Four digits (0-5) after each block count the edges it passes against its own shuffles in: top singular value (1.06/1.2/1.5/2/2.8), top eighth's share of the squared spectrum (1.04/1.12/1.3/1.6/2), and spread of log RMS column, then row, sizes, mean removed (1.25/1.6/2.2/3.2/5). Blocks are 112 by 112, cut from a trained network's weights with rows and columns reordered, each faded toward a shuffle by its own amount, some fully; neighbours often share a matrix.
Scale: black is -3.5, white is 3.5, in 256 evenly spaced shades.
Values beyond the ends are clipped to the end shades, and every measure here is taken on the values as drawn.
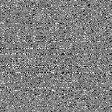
4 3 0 3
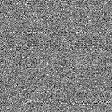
4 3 0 2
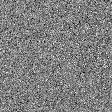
0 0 0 0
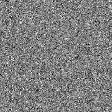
3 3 1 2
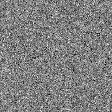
2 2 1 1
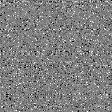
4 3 0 2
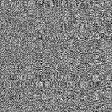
4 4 2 2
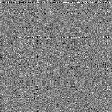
4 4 2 3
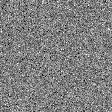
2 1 0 0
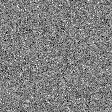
0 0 0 0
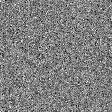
2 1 0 0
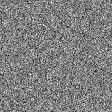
2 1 0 0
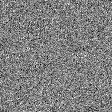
0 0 0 0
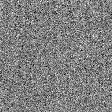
2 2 0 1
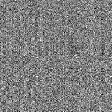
3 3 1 2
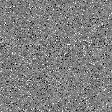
3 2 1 2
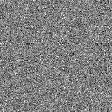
3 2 0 1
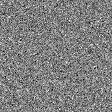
2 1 0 0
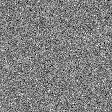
0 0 0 0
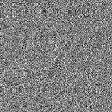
4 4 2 2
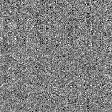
3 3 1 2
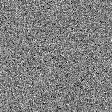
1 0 0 0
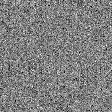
2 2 0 1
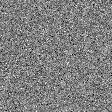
0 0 0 0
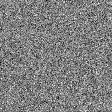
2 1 0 0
